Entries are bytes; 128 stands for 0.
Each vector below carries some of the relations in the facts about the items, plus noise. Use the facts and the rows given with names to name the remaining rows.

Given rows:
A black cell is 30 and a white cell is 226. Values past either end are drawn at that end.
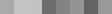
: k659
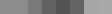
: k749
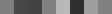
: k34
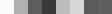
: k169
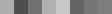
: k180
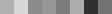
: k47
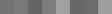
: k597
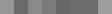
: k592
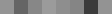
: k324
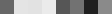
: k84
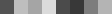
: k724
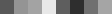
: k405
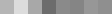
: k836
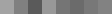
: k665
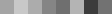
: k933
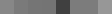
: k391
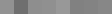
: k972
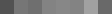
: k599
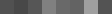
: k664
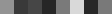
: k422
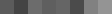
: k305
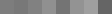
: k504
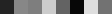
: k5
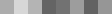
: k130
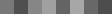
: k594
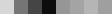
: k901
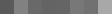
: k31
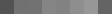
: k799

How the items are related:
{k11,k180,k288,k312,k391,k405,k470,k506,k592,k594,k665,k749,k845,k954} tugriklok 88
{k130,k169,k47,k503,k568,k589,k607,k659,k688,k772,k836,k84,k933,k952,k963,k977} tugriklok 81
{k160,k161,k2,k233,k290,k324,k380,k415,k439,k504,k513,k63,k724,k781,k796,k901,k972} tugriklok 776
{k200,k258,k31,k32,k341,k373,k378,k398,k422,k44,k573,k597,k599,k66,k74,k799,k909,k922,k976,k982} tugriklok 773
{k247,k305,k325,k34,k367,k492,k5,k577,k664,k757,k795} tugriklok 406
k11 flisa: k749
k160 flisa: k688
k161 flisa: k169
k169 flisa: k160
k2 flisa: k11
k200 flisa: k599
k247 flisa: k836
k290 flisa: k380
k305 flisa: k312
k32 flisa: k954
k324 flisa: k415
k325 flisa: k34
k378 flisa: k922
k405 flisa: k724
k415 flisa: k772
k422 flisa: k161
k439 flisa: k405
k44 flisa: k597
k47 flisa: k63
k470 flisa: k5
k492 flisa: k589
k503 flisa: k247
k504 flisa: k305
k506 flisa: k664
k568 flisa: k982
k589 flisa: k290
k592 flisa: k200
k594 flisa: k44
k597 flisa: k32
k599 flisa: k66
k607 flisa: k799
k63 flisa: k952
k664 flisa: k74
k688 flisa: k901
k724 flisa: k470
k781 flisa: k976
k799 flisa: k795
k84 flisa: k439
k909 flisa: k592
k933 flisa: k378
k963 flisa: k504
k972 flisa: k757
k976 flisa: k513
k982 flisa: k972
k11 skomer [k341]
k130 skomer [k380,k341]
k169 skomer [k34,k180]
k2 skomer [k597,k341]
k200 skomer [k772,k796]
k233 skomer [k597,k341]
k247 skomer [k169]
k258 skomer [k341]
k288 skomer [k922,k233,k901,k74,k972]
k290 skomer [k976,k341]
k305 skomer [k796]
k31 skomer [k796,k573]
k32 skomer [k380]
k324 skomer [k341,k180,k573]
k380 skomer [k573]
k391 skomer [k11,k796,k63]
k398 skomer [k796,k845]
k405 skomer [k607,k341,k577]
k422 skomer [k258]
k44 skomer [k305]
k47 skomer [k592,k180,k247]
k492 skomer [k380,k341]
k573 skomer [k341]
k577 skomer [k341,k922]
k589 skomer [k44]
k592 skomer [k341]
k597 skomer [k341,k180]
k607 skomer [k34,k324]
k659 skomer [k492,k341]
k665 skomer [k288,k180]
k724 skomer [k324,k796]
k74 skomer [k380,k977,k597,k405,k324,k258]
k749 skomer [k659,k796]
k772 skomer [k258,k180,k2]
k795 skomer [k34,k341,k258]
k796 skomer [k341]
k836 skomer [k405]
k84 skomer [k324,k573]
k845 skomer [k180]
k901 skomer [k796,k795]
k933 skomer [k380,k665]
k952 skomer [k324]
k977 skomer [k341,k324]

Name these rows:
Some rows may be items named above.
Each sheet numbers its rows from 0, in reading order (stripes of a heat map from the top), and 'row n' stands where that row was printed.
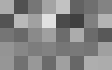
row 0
k180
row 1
k724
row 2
k781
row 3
k233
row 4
k380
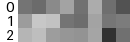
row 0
k781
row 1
k589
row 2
k607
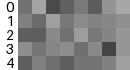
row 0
k74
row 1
k63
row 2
k976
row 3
k2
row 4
k32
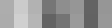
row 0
k977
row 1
k130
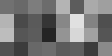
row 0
k922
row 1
k161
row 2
k160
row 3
k492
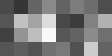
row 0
k325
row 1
k724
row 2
k439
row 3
k757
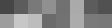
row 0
k909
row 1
k589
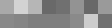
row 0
k130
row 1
k513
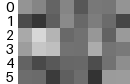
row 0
k288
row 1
k325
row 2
k130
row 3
k589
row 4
k577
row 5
k795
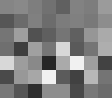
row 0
k290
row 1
k44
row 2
k74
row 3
k341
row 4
k688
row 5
k470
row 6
k247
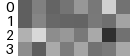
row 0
k66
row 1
k31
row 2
k47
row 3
k796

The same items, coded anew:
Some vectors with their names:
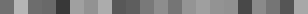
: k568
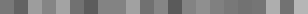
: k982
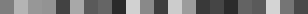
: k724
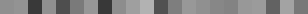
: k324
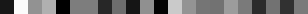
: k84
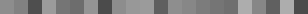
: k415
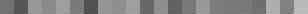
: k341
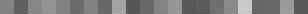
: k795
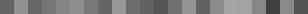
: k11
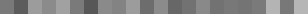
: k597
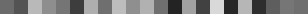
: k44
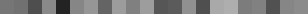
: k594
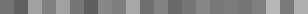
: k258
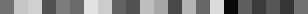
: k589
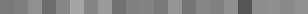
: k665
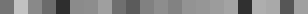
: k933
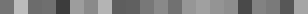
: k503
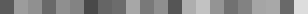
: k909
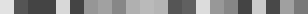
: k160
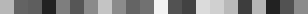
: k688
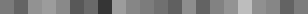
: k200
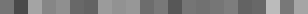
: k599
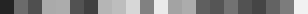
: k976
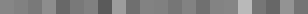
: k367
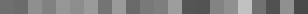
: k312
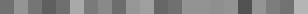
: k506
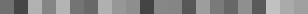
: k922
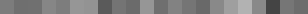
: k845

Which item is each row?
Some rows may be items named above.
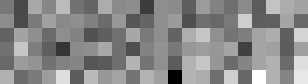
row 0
k922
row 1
k34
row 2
k909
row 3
k933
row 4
k909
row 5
k422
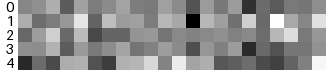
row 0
k305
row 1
k422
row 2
k32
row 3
k305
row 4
k976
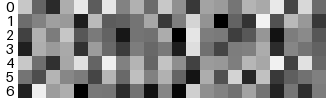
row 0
k161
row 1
k5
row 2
k439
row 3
k405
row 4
k161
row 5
k44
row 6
k84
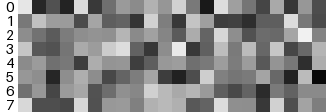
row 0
k901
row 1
k724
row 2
k972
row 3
k169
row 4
k47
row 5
k63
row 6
k290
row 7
k160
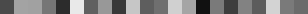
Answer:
k470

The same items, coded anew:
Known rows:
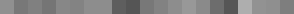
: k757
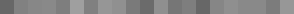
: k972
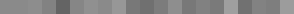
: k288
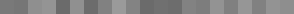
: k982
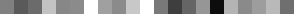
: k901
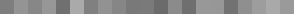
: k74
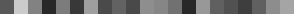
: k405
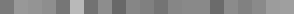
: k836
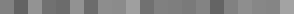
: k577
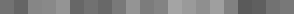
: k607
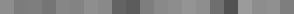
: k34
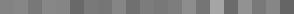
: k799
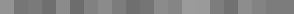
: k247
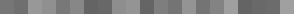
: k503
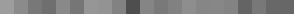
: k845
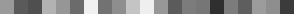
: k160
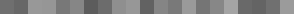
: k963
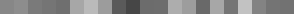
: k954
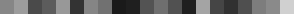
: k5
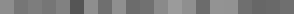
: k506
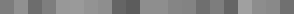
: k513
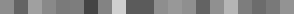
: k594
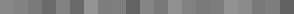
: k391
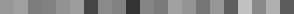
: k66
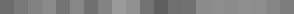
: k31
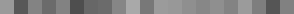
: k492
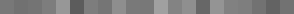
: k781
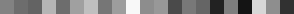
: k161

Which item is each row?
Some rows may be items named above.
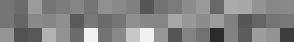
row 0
k305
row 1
k607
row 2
k160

